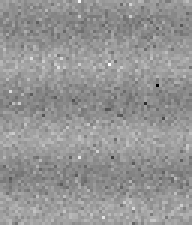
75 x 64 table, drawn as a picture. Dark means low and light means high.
Slope: none. Average level on the scale: 60%. Histogram: heavy tails on both sides. Seam: none. Stripes: horizontal, repeating 3 times.
